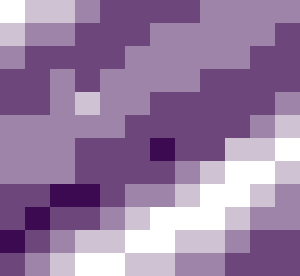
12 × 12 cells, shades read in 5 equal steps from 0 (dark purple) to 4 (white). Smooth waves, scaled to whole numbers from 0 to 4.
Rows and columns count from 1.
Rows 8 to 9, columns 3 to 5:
2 1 1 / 0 0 1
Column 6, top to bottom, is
1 1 2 2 2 1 1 1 2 3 4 3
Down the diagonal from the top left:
4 2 1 1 2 1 0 2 4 3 1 1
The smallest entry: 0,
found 5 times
